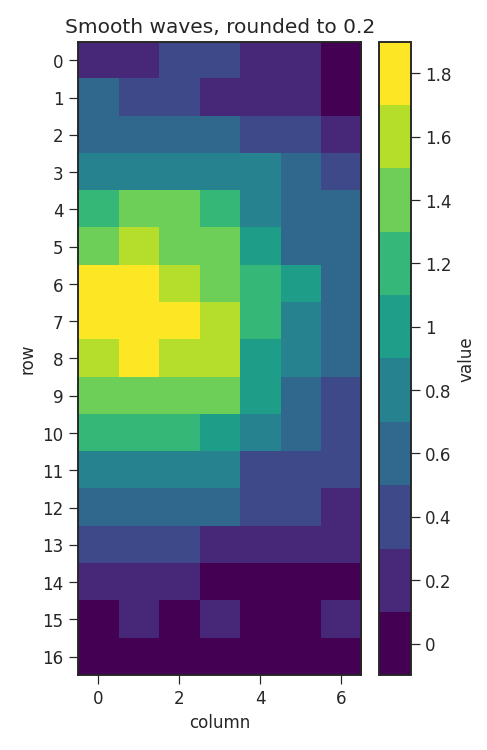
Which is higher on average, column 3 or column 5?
column 3
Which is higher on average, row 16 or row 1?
row 1
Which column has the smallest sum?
6
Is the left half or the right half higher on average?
left
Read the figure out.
Title: Smooth waves, rounded to 0.2
x-axis: column, ticks 0 2 4 6
y-axis: row, ticks 0 1 2 3 4 5 6 7 8 9 10 11 12 13 14 15 16 (0 at the top)
Colour bar: value, ticks 0 0.2 0.4 0.6 0.8 1 1.2 1.4 1.6 1.8
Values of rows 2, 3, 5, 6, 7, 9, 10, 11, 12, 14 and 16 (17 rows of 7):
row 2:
0.6 0.6 0.6 0.6 0.4 0.4 0.2
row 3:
0.8 0.8 0.8 0.8 0.8 0.6 0.4
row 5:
1.4 1.6 1.4 1.4 1 0.6 0.6
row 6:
1.8 1.8 1.6 1.4 1.2 1 0.6
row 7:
1.8 1.8 1.8 1.6 1.2 0.8 0.6
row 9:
1.4 1.4 1.4 1.4 1 0.6 0.4
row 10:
1.2 1.2 1.2 1 0.8 0.6 0.4
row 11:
0.8 0.8 0.8 0.8 0.4 0.4 0.4
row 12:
0.6 0.6 0.6 0.6 0.4 0.4 0.2
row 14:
0.2 0.2 0.2 0 0 0 0
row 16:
0 0 0 0 0 0 0
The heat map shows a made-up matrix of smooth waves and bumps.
